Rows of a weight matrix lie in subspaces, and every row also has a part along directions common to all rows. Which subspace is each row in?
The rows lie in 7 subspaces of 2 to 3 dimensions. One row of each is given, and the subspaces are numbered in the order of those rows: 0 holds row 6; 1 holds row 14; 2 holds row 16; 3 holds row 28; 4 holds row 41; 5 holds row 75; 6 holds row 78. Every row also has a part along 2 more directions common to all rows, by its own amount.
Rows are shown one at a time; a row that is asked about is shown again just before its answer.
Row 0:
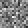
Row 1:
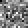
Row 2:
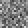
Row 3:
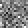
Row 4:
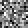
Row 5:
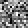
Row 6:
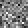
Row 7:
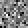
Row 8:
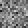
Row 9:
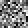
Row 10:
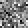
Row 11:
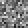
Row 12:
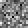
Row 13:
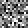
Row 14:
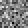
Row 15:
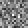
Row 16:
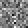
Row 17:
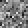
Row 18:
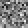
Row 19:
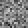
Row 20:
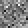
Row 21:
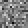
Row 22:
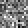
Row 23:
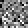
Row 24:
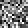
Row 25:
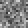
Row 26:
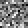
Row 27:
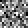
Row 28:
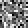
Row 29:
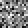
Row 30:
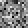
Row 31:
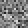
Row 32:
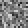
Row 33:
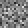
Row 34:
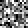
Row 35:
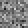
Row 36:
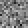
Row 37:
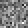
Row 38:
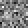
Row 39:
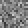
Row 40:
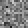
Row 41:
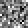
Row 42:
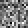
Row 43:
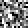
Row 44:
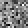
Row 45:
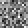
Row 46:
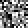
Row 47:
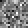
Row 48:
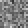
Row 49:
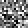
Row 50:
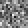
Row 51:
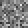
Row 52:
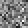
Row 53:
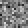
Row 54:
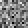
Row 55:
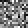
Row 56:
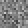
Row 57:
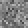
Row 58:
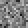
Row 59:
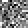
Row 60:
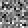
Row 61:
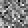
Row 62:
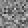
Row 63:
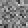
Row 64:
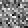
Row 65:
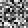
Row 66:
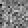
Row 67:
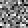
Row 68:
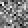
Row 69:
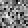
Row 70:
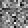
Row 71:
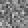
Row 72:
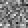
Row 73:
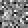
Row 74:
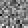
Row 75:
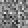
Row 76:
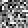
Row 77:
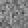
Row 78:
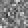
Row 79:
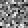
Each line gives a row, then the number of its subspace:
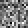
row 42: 5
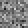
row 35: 4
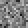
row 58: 6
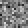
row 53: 4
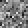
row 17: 4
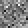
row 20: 2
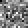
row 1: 4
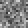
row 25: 6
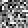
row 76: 1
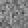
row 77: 2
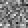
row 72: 6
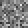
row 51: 4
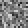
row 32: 3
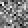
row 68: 1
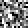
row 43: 3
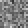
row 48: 3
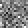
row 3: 0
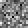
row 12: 4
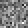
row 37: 5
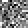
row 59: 1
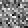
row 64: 2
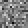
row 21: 1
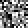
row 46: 3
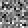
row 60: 4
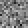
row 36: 0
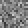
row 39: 3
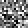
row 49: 5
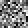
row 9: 0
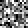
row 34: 3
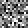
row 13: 5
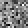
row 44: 4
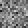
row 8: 0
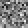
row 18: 0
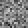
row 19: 3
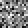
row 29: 0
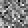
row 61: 2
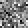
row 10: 4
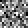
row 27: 1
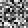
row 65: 3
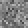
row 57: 6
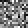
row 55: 3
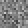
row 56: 5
